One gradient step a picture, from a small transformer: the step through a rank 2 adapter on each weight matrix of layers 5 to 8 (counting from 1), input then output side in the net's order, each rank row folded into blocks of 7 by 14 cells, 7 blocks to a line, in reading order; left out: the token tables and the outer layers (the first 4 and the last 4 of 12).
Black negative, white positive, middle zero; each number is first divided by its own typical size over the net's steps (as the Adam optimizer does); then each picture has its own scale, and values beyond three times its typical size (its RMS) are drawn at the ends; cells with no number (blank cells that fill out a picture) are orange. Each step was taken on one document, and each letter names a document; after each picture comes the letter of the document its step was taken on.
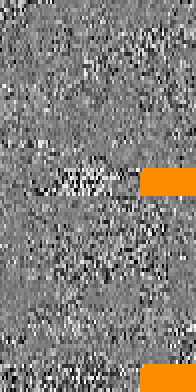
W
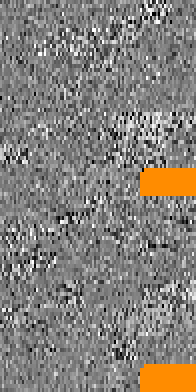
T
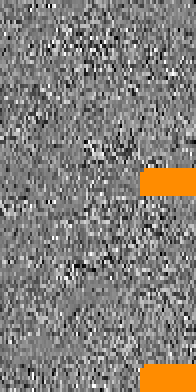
W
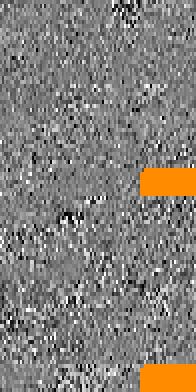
T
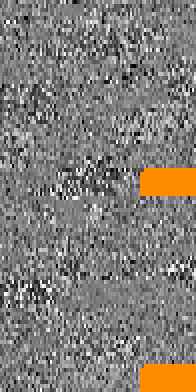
W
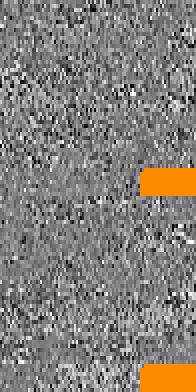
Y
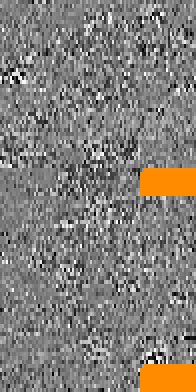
W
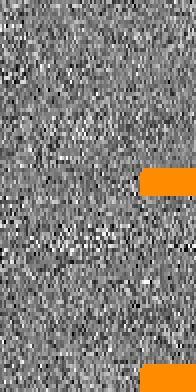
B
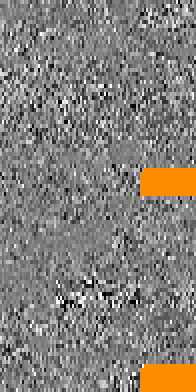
B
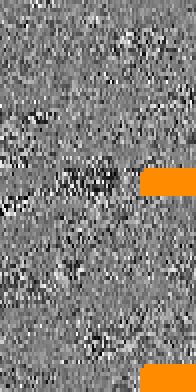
W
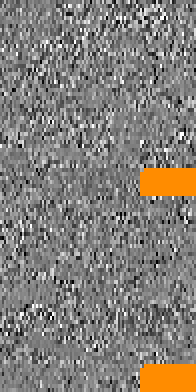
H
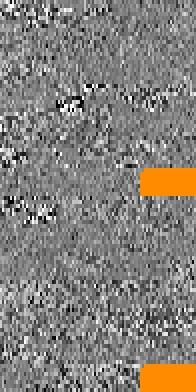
B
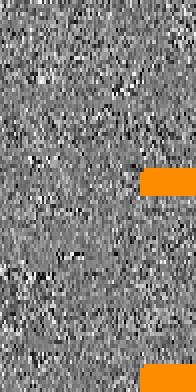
H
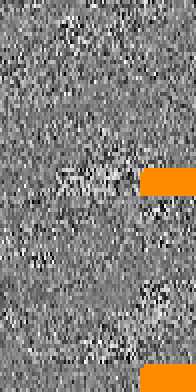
T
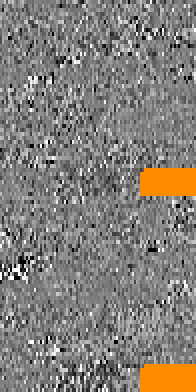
T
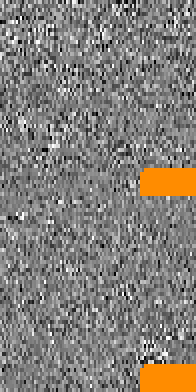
B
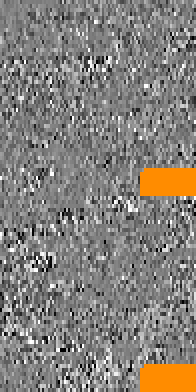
T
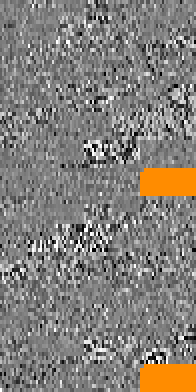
W
